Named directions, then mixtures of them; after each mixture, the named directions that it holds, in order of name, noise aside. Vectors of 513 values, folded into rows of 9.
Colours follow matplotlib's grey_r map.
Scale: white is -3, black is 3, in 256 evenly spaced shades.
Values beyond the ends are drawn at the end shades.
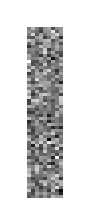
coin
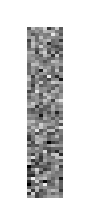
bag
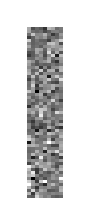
bag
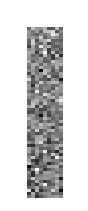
bag, coin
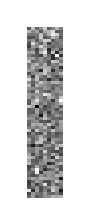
bag, coin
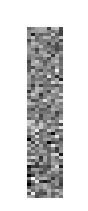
bag, coin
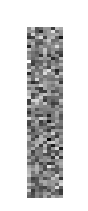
coin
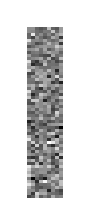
bag, coin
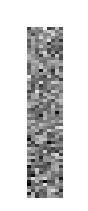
bag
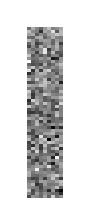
coin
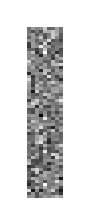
bag, coin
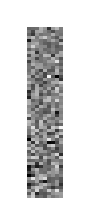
bag, coin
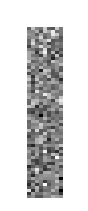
bag, coin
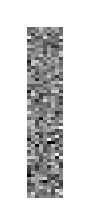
bag, coin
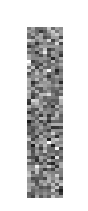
coin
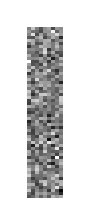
coin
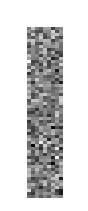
coin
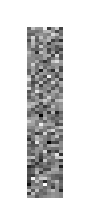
bag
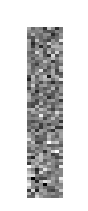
bag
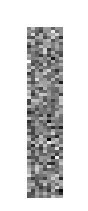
coin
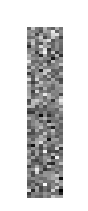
bag, coin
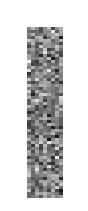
coin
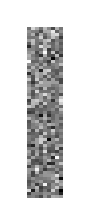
bag, coin
